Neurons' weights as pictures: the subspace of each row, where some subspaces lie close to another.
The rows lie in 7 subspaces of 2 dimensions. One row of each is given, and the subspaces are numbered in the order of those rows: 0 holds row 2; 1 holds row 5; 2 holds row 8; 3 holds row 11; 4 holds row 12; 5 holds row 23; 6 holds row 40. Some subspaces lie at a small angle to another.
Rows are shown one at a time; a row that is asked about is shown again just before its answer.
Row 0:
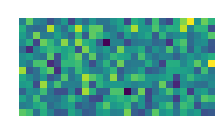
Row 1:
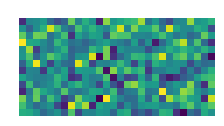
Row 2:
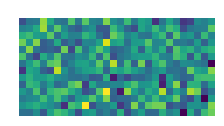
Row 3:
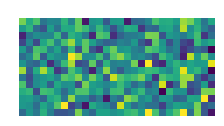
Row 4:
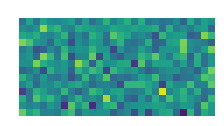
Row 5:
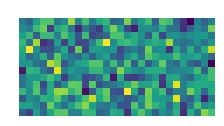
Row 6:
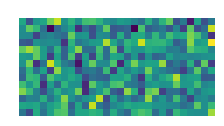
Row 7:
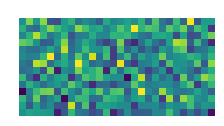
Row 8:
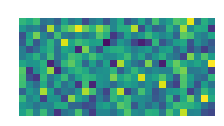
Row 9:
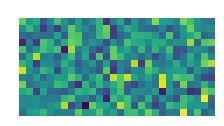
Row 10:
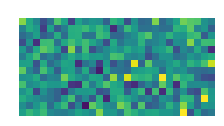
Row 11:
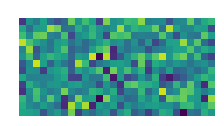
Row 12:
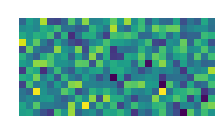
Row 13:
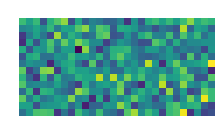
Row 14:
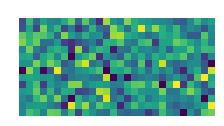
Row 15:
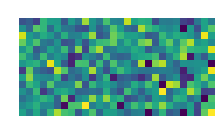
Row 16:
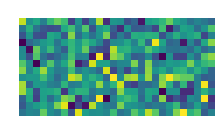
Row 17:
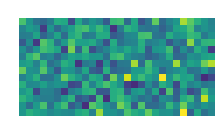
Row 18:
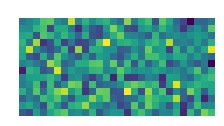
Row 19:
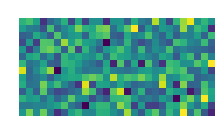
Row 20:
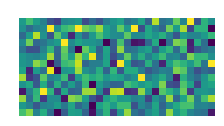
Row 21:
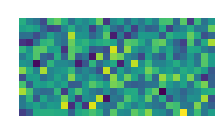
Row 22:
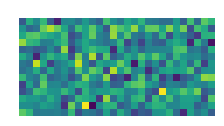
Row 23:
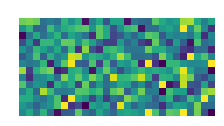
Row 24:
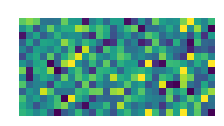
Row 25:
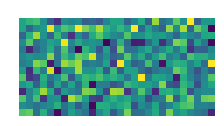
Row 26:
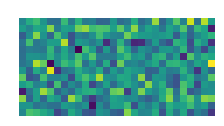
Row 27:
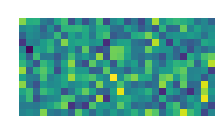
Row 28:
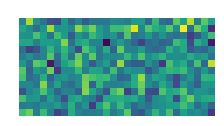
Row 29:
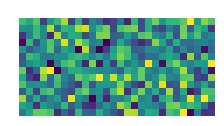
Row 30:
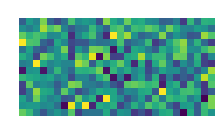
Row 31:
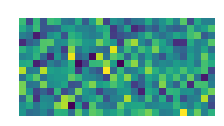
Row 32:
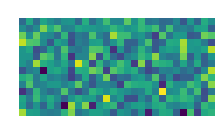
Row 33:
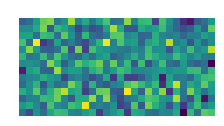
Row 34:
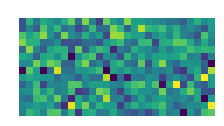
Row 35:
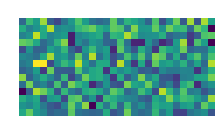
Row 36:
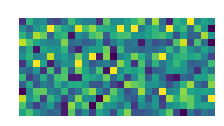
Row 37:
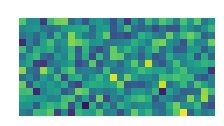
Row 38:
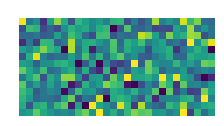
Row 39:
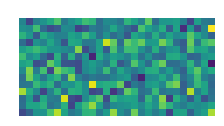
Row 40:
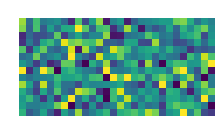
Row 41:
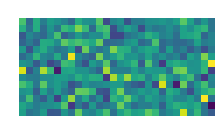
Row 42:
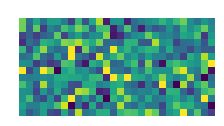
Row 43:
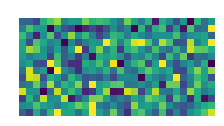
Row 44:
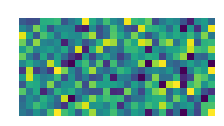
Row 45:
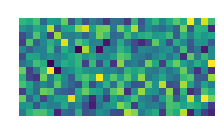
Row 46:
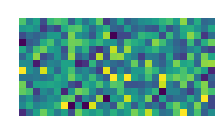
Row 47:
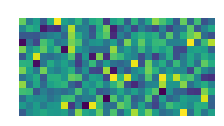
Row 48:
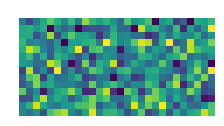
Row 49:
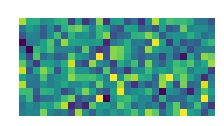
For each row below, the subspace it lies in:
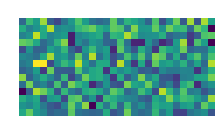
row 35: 4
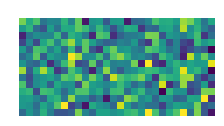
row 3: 5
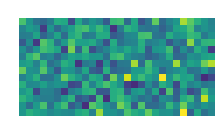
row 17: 1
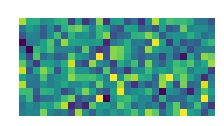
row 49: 3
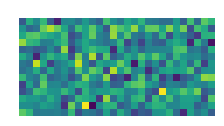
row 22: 0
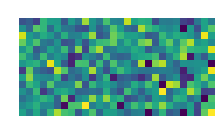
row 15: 5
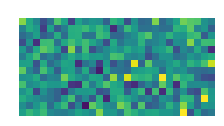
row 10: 1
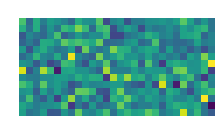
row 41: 6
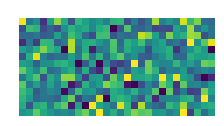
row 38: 1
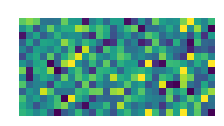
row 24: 5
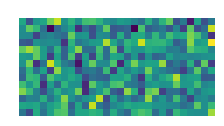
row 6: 0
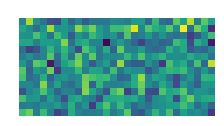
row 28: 0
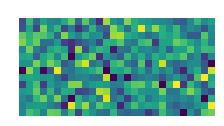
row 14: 6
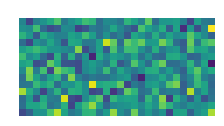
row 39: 5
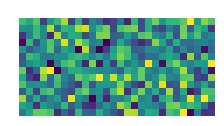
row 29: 4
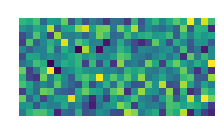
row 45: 4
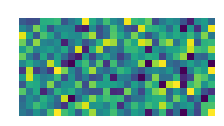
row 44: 5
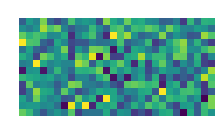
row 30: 2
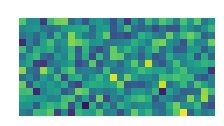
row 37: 4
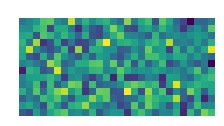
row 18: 1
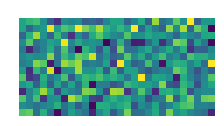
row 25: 2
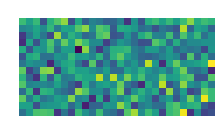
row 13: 4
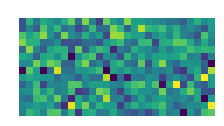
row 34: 6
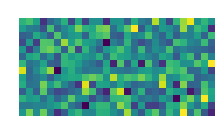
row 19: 0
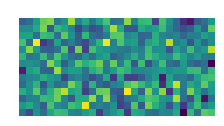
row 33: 1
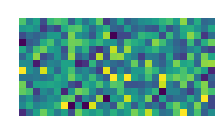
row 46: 2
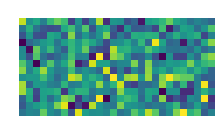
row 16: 3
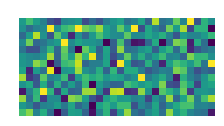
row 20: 2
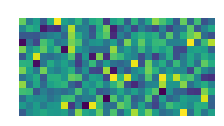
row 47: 0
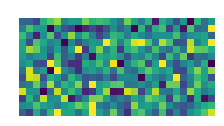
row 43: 2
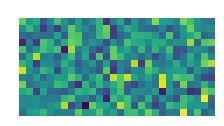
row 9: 0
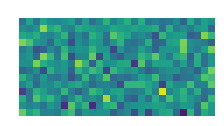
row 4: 5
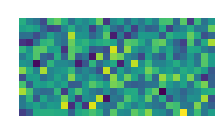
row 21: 2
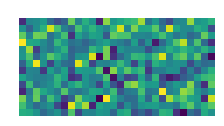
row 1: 3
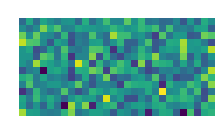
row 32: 5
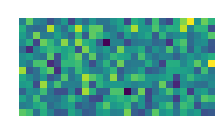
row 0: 1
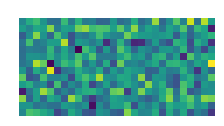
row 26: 4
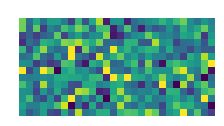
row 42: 6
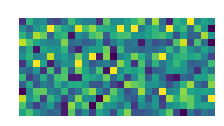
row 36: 3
